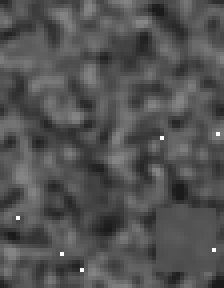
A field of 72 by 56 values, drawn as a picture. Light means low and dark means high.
Slope: none. Odd patch: calmer, in the bottom right. Odd rows or columns: none. Lone odd cells: 6, each lower than its neighbours. Stripes: none. Grain: blotchy.
